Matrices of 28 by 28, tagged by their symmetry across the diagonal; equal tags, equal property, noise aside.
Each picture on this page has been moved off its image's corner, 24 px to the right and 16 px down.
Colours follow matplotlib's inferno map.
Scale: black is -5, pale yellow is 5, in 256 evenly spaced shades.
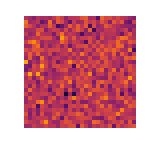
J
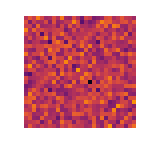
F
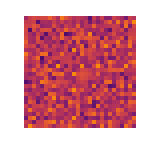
F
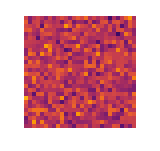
J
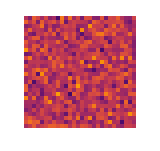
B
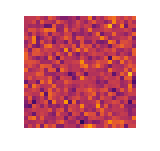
B
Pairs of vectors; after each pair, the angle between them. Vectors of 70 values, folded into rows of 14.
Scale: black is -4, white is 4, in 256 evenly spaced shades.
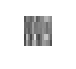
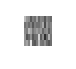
partly opposed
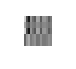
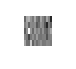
partly opposed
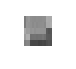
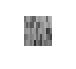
partly aligned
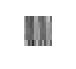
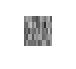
orthogonal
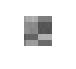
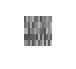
orthogonal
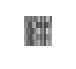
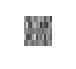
partly aligned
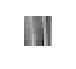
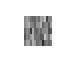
partly aligned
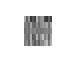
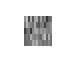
orthogonal
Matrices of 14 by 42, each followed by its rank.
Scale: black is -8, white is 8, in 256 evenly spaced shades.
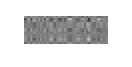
two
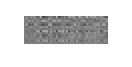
three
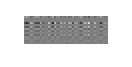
one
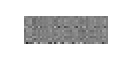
three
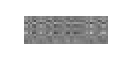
two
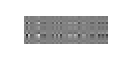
one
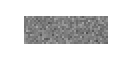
full rank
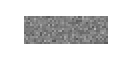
full rank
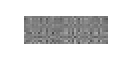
three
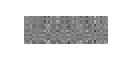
two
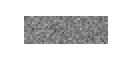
full rank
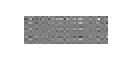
two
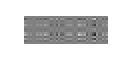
one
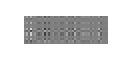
one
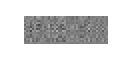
three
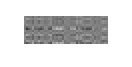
two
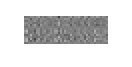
three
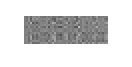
three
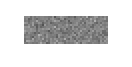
full rank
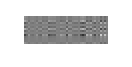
one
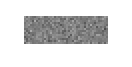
full rank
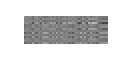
two
